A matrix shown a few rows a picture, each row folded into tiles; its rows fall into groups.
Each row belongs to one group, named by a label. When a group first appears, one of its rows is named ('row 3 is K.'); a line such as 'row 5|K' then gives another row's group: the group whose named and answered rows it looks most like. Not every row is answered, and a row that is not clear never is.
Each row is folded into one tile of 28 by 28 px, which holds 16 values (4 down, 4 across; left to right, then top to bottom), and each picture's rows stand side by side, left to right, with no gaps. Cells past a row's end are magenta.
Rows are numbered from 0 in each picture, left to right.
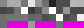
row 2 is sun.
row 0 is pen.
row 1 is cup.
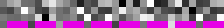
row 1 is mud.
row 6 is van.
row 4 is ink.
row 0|pen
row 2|cup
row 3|sun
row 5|van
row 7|sun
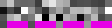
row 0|pen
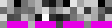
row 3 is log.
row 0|log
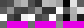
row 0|sun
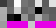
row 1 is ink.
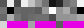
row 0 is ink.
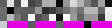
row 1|sun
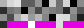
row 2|van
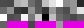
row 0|sun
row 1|mud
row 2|cup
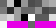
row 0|van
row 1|sun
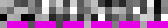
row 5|log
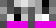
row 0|mud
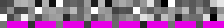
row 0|sun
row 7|mud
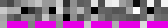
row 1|van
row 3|ink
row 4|cup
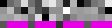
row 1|mud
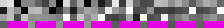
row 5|sun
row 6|pen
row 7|pen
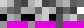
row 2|pen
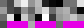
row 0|mud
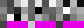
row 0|mud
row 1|ink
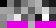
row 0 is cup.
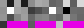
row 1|pen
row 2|ink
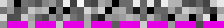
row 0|log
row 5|ink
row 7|mud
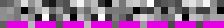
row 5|van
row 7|van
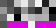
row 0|mud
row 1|van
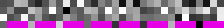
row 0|sun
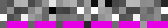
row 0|sun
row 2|pen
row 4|sun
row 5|cup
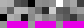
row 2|cup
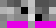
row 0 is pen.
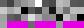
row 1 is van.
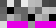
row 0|ink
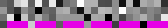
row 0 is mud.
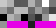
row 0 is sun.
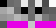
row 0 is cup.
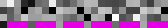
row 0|van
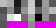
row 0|pen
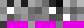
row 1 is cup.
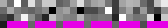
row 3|pen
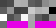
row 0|sun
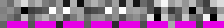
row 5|mud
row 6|van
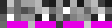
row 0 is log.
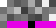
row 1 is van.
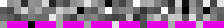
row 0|cup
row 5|pen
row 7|ink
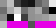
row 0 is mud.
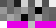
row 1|ink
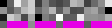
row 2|sun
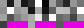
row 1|log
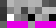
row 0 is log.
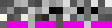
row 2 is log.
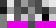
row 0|log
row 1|mud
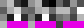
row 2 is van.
